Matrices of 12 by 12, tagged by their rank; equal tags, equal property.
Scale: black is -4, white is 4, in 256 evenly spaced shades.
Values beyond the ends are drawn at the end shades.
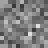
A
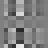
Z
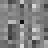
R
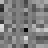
R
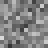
A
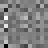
R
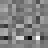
R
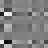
Z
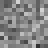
A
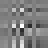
Z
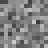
A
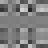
Z
